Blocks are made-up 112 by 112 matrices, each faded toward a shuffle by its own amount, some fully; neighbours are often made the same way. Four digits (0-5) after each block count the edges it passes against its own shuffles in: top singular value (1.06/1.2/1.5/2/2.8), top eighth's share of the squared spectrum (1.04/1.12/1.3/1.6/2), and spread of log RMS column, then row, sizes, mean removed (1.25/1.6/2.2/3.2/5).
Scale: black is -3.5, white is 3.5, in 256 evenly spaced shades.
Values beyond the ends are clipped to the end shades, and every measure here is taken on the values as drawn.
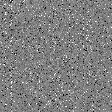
1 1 2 0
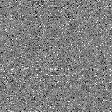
4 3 1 2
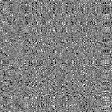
5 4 3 3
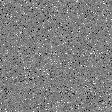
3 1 0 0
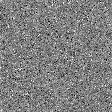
0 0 0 0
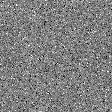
0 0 0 0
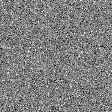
0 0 0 1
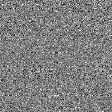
1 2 0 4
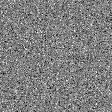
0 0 0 0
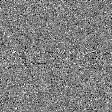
1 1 0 2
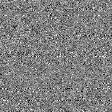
1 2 0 3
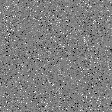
3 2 1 1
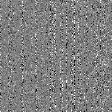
2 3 4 0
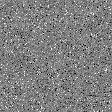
0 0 0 0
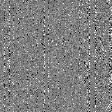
2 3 4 0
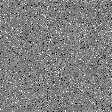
1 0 1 0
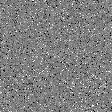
2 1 0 0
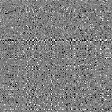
5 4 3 3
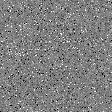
3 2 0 1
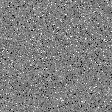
1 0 0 0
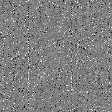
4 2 2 0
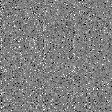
4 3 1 0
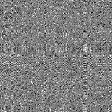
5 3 2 2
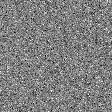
0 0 0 0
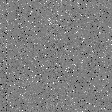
2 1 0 0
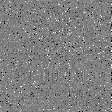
4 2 1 1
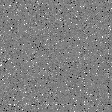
3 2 1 0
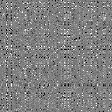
5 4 3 3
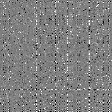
5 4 3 2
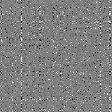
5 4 3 2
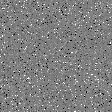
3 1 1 0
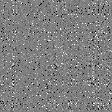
4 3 2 2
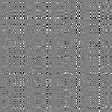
5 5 4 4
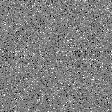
3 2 0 1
